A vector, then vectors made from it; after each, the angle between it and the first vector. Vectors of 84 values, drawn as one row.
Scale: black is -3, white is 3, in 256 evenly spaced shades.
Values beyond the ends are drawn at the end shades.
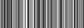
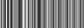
partly aligned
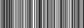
partly aligned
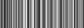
nearly parallel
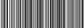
orthogonal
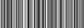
nearly parallel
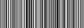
partly opposed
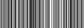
orthogonal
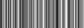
partly opposed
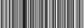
partly opposed
